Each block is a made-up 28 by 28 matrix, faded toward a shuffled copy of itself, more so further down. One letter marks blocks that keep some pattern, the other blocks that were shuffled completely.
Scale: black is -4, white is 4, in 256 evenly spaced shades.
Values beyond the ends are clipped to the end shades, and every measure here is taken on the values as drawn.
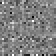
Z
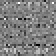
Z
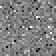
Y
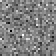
Y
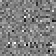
Z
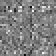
Z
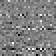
Z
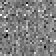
Y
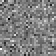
Y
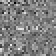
Z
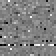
Z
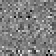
Z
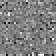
Z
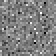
Y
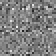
Z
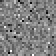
Y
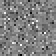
Y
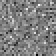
Y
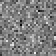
Y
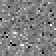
Y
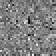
Z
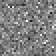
Y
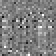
Z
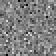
Y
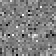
Z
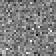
Y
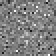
Y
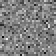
Y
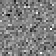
Y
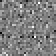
Z
